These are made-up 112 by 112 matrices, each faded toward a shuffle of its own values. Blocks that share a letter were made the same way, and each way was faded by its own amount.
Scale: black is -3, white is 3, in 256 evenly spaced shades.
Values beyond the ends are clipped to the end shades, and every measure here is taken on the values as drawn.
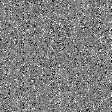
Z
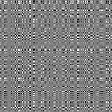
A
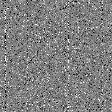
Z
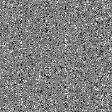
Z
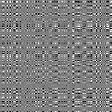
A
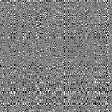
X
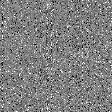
Z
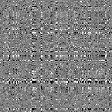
X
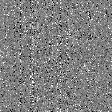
Z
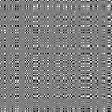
A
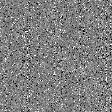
Z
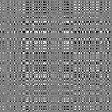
A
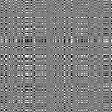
A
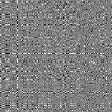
X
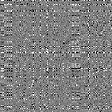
X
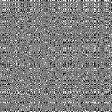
X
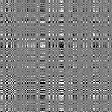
A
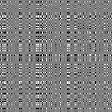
A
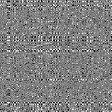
X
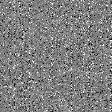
Z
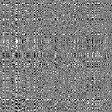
X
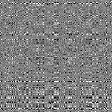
X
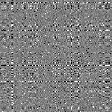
X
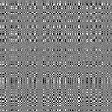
A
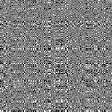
X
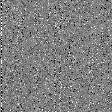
Z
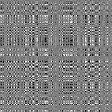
A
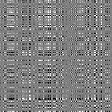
A
